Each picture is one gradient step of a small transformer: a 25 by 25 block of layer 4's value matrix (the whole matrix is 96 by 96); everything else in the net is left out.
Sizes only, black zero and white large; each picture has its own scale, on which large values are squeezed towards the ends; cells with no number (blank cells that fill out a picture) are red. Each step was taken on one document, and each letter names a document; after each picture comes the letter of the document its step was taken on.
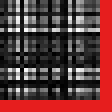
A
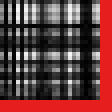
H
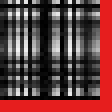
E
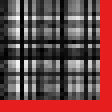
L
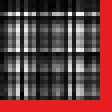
A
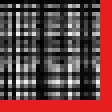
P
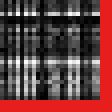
P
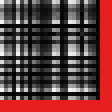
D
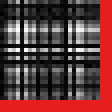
A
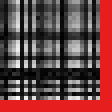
L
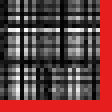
L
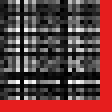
A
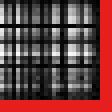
D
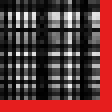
P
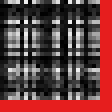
E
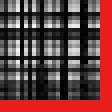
L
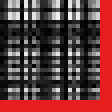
E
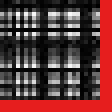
P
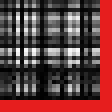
P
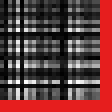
A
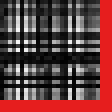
A
